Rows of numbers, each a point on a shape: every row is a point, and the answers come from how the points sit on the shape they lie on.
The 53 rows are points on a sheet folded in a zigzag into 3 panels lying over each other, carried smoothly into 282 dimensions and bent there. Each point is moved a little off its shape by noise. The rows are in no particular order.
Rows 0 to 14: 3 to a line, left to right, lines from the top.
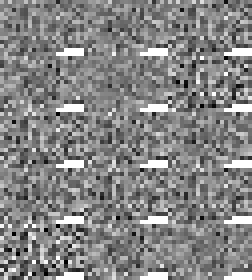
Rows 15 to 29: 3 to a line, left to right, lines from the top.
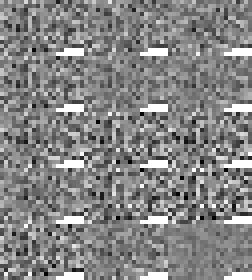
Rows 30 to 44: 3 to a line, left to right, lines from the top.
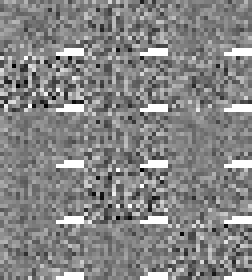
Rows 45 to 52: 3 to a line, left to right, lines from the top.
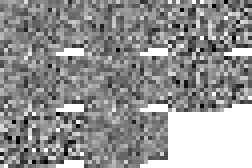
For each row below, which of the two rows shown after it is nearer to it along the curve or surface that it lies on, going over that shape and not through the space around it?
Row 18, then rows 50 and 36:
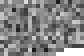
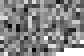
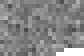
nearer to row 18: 50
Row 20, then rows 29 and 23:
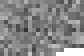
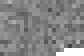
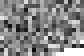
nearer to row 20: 23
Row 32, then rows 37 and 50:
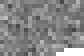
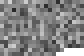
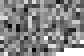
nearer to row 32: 37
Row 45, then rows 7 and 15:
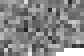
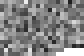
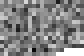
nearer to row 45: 7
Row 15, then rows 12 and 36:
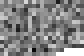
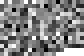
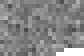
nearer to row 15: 12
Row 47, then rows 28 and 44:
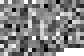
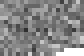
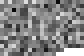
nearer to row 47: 44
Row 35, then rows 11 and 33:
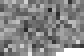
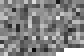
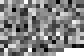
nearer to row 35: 33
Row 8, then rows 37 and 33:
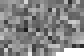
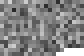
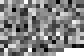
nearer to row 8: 33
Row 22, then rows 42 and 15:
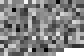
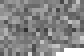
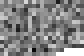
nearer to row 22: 15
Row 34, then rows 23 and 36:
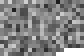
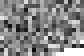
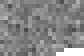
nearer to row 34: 36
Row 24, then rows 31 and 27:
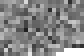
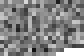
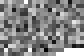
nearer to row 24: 27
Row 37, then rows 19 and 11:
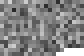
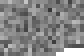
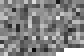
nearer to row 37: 11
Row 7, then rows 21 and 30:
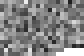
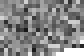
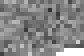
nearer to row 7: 21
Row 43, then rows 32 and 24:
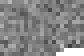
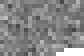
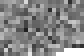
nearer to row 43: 32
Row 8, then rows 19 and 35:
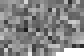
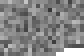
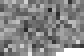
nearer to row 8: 35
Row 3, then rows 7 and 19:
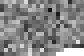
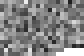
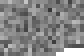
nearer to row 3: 7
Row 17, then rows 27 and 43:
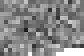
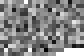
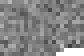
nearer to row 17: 27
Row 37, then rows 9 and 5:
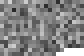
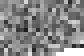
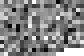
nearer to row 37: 5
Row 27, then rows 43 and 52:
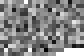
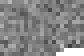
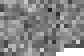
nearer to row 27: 52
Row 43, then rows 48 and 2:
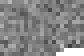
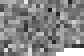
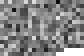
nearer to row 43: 2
